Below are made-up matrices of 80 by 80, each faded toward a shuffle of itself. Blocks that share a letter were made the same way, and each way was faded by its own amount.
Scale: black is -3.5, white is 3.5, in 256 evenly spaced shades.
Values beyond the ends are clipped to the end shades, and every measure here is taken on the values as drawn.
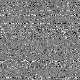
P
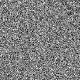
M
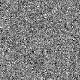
M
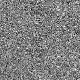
M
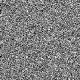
M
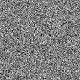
M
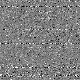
P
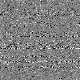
P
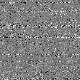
P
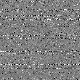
P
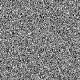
M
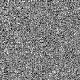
M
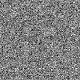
M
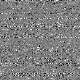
P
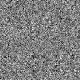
M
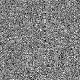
M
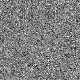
M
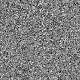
M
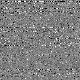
P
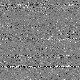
P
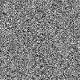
M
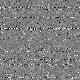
P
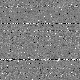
P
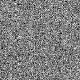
M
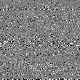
P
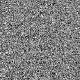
M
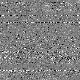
P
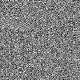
M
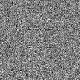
M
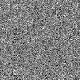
M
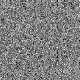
M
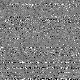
P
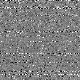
P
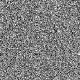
M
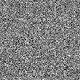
M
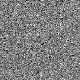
M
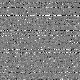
P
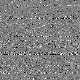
P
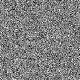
M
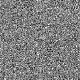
M
